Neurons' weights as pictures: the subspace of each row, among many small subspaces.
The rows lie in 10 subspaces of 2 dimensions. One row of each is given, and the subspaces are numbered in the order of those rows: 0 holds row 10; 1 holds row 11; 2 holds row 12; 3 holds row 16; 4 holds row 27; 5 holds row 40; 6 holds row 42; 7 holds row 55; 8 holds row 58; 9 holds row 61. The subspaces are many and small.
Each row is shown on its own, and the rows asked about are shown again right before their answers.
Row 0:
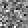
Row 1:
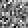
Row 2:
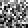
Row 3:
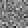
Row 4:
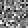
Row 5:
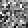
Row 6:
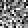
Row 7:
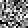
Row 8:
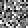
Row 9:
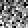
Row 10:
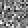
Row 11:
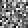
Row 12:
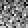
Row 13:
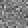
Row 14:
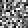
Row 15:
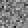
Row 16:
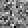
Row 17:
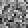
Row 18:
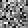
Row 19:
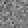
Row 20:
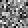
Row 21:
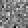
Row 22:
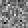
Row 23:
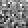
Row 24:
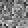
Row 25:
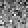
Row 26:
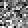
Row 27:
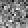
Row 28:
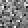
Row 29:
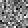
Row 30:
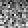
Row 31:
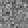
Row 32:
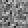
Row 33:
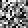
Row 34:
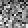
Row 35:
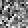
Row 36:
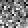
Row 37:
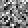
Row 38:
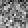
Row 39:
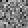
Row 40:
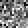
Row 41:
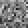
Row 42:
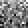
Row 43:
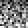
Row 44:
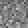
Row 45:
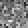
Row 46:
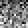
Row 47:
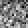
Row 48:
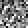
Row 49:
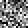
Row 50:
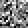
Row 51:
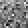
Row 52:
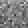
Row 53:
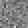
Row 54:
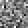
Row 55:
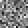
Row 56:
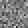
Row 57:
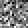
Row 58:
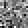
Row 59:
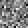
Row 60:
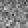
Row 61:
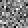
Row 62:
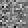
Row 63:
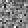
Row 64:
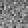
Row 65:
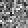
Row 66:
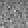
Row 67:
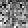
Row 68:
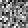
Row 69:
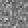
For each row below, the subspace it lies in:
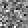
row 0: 6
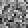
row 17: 9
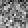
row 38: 4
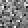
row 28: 2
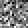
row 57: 3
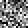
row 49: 7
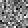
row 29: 7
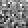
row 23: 8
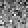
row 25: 6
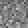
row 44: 4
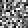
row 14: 1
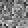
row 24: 5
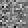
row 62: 6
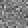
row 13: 7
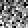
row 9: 2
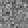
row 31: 3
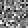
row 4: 0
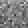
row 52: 6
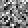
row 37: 3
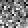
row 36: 4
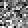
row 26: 8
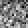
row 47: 4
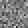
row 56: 9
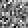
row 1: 4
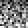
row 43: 8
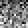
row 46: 6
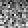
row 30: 8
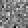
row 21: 1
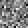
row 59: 9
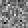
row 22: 9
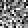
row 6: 1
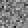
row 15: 2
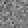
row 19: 3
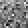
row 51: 5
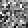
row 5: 8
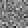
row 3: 7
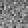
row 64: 1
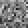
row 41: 9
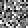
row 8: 0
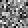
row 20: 9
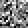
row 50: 3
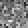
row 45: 5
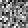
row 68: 4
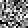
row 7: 7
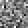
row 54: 2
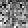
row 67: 6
